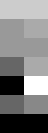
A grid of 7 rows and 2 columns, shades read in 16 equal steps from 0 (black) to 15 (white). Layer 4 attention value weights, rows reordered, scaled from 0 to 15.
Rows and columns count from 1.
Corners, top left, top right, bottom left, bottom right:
12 12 0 0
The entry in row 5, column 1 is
0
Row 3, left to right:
9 9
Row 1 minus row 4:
6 2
